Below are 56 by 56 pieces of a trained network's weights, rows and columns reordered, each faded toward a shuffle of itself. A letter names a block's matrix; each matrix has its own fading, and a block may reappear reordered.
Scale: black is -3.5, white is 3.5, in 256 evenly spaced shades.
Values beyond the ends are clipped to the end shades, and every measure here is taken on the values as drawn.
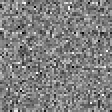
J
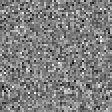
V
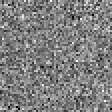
V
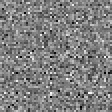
J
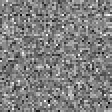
V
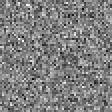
V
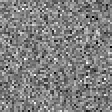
V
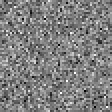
V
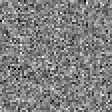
V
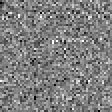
J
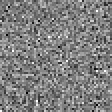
V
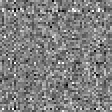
J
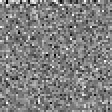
J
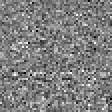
J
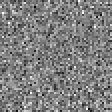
V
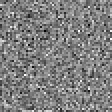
V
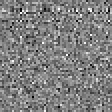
J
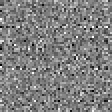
J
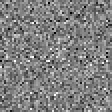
J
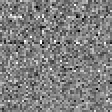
J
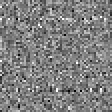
J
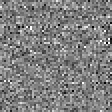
J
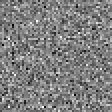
V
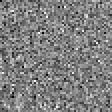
V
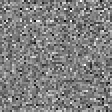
J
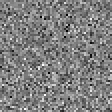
V
